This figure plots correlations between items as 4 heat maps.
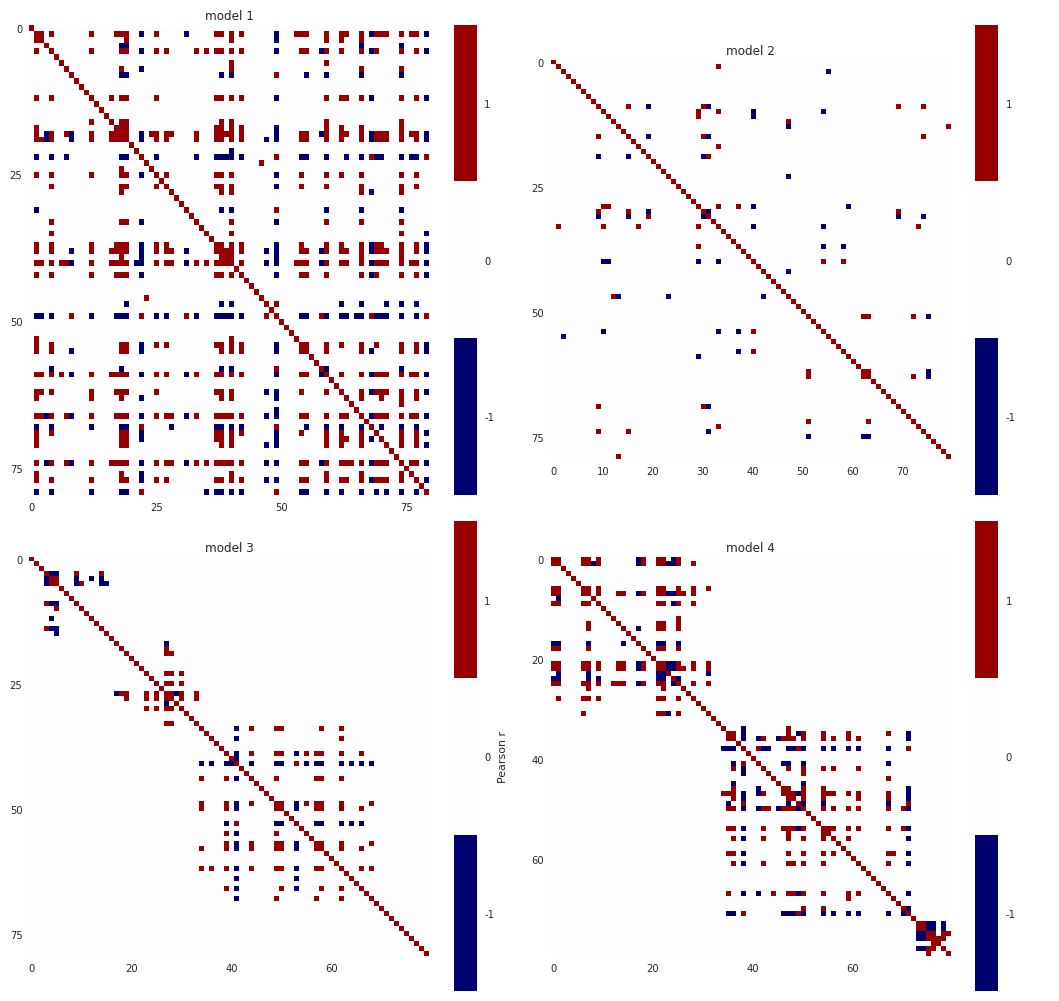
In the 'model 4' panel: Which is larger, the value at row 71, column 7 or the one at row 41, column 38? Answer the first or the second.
the second
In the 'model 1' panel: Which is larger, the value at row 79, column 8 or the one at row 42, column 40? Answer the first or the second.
the second
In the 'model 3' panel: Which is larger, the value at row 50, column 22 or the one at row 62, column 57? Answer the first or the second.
the second
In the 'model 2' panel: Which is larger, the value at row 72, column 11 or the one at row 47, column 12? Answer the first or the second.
the second
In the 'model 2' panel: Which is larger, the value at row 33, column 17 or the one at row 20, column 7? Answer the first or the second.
the first
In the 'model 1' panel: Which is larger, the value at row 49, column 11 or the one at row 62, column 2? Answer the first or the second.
the second
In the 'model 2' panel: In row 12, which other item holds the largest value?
47
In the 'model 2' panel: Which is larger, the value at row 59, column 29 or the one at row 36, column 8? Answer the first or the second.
the second
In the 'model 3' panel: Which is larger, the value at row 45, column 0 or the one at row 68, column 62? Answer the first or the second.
the second
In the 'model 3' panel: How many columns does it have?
80
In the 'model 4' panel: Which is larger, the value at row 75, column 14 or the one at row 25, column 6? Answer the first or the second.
the second
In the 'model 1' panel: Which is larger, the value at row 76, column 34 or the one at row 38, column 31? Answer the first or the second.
the first
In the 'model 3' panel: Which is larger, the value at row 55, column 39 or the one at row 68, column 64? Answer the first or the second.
the first
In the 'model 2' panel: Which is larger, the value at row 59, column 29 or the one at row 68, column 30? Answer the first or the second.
the second
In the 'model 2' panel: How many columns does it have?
80
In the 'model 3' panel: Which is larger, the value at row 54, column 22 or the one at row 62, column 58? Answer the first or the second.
the second
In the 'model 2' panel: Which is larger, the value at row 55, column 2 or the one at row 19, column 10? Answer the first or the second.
the second
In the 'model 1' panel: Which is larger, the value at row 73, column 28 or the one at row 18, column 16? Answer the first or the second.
the second
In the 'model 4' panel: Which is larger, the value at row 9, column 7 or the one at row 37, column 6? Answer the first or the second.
the first
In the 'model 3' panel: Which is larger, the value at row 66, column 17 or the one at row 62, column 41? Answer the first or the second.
the first
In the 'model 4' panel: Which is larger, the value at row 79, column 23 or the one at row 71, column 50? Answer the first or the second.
the first
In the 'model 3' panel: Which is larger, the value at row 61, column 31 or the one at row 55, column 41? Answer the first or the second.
the first
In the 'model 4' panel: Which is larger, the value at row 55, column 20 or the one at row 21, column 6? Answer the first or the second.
the second
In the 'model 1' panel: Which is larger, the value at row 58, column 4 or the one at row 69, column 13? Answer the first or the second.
the second
